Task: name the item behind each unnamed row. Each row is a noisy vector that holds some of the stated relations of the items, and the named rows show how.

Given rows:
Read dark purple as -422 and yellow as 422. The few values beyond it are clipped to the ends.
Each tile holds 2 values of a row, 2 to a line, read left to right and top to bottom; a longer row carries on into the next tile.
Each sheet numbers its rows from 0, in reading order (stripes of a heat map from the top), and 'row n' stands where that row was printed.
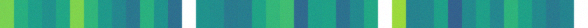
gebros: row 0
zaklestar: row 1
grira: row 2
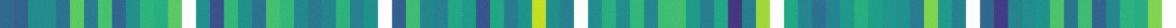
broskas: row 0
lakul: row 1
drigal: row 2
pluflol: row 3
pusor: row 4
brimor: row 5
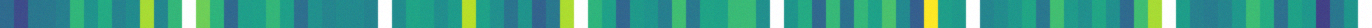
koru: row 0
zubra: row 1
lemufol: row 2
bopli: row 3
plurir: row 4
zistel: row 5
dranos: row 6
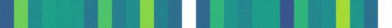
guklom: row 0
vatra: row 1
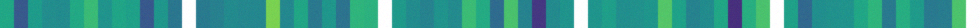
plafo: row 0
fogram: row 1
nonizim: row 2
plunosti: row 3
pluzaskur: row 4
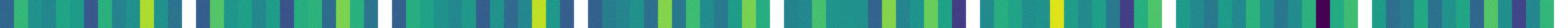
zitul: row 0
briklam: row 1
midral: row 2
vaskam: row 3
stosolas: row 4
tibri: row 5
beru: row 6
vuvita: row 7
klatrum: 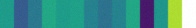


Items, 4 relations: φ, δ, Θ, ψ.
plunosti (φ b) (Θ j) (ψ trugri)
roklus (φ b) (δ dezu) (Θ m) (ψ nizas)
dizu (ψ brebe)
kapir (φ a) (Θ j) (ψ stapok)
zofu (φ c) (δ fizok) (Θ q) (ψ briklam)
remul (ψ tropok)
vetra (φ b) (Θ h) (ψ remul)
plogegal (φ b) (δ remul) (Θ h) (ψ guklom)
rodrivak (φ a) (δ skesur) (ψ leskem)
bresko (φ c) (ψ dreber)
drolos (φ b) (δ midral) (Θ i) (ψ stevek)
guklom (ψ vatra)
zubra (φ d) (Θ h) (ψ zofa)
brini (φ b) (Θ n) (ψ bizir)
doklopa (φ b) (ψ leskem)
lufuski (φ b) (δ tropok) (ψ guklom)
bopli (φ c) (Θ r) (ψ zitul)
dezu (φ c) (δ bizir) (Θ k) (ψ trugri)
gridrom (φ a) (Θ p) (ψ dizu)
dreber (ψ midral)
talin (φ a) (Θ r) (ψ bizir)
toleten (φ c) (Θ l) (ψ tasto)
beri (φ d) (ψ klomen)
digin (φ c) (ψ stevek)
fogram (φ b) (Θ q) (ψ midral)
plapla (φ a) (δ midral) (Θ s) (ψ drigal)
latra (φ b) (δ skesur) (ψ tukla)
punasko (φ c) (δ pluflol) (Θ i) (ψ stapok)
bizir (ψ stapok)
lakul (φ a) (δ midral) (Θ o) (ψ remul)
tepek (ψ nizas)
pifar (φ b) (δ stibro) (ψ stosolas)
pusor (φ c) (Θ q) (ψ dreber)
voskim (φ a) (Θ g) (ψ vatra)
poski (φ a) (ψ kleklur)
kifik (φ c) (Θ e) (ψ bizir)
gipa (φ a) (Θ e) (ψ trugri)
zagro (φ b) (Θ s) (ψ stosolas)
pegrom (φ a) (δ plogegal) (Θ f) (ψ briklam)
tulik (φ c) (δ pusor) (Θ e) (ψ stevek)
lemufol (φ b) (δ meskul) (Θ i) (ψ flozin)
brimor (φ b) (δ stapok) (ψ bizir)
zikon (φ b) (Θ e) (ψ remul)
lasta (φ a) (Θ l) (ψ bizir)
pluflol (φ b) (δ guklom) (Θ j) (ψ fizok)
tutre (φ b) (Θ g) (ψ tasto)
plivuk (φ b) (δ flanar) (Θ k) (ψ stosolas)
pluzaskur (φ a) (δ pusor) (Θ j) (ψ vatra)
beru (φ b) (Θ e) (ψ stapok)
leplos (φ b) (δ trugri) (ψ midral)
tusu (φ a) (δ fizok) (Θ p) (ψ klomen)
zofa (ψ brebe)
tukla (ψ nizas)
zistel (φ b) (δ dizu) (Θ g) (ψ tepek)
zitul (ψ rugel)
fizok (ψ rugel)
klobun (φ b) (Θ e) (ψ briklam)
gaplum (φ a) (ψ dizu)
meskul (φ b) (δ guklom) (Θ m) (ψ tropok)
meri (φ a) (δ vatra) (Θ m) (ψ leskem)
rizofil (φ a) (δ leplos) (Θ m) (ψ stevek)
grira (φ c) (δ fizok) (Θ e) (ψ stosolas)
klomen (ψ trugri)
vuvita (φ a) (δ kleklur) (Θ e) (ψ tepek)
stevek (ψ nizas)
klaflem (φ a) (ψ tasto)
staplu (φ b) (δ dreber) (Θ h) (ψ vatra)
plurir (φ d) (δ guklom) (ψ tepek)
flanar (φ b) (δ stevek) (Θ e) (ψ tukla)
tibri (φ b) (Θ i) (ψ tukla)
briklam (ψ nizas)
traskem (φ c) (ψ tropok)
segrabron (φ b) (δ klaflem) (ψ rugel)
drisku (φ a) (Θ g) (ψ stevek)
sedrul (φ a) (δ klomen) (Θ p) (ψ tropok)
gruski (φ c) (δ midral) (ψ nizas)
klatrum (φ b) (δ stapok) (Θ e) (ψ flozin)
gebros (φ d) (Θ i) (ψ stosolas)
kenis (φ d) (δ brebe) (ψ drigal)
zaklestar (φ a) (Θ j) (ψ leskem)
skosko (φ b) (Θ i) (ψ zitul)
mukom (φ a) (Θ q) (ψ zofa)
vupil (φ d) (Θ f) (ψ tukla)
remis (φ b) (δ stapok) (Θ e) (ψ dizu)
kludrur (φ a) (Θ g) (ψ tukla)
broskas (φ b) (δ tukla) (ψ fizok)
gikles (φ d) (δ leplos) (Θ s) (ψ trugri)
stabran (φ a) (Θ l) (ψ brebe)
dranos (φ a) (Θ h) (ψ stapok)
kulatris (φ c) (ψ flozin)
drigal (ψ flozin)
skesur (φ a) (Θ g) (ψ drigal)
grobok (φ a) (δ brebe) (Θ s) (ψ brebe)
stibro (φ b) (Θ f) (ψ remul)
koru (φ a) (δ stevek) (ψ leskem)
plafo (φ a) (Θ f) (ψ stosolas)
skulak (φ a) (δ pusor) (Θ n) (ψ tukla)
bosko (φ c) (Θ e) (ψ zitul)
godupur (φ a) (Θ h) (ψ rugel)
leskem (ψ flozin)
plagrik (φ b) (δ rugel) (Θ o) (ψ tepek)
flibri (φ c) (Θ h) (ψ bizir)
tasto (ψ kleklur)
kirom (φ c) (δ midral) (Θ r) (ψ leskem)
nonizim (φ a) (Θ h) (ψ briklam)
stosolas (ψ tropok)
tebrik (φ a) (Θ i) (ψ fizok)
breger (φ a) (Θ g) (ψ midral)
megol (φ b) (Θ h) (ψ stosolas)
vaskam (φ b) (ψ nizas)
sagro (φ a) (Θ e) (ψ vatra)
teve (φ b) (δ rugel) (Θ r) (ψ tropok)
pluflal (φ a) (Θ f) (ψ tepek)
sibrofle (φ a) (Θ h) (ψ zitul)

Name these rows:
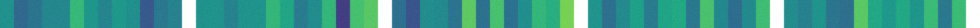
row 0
stabran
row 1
brini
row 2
leplos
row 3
pegrom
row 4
tusu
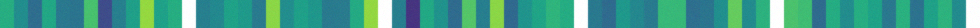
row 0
kirom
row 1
plagrik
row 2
pifar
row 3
plapla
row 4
vupil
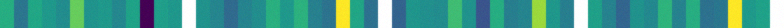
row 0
megol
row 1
bresko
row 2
stapok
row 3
kenis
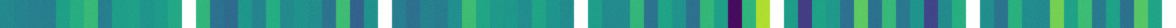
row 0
skesur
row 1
dezu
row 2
mukom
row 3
roklus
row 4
plivuk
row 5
zagro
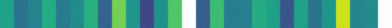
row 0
rizofil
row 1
leskem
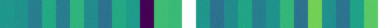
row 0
klobun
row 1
skulak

